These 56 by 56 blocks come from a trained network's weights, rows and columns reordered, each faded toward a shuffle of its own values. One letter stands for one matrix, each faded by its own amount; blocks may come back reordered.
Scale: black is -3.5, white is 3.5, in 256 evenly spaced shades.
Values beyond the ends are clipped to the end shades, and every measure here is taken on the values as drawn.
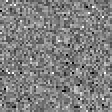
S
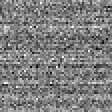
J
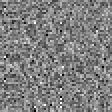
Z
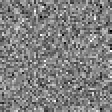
Z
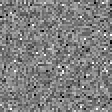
S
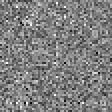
Z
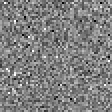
S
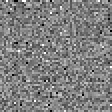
S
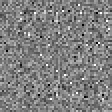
S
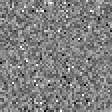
S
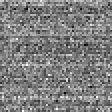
J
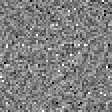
S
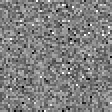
S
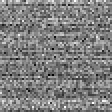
J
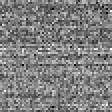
J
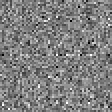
Z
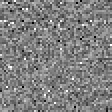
S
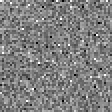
S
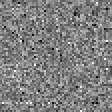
S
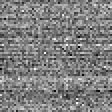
J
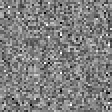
Z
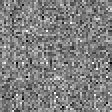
Z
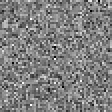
Z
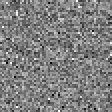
S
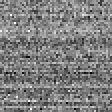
J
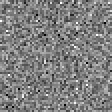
S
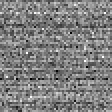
J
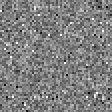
S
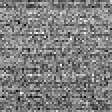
J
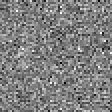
Z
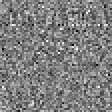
Z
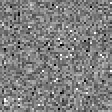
S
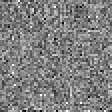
Z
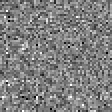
Z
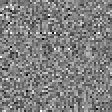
Z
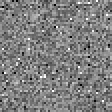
S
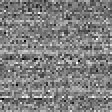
J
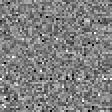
S
